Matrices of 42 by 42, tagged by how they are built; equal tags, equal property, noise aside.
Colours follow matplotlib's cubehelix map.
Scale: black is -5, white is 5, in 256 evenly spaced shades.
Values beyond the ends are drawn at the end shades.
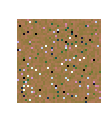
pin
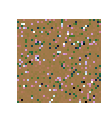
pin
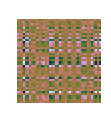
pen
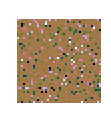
pin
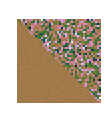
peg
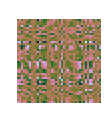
pen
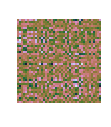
pen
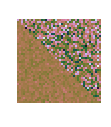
peg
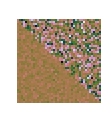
peg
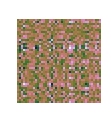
pen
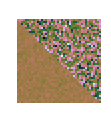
peg
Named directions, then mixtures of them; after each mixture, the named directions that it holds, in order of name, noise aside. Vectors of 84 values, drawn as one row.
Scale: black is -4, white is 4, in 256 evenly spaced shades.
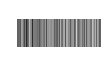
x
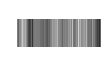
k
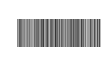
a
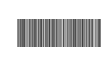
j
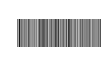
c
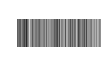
k, x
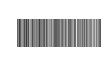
c, x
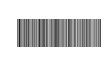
c, x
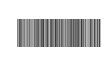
a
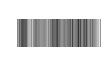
k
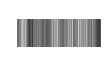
k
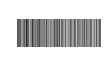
x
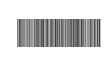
a
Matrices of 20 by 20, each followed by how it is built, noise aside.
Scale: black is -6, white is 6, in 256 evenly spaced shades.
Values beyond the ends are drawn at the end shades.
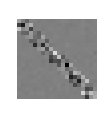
banded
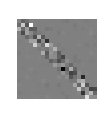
banded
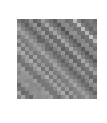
Toeplitz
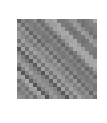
Toeplitz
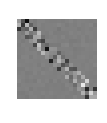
banded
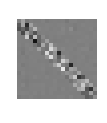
banded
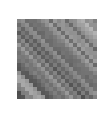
Toeplitz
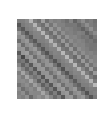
Toeplitz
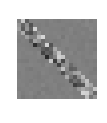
banded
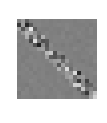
banded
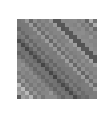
Toeplitz
